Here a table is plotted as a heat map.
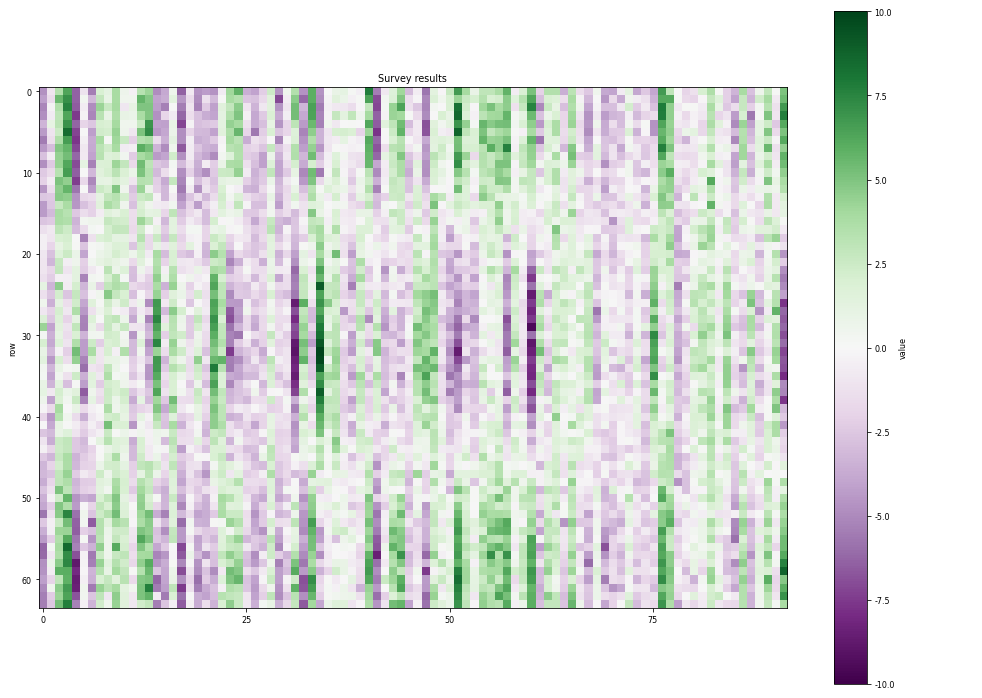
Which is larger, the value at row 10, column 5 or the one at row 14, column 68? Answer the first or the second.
the first
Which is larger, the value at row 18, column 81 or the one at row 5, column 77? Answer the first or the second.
the second
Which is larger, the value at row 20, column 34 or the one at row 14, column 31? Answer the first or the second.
the first
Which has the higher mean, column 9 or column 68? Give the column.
9
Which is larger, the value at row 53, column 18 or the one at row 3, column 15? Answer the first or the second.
the first
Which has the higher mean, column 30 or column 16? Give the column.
16
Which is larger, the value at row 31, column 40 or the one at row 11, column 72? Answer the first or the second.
the second
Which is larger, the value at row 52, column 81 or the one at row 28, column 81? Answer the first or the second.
the second
